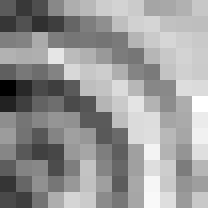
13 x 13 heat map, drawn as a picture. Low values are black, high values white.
Slope: up to the right. Average level on the scale: 60%. Odd rows or columns: none. Rings: centred on the bottom left. Calmest part: top right.
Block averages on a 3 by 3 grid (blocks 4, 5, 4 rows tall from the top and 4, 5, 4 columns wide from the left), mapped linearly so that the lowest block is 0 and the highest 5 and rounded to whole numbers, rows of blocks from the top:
135 | 035 | 035
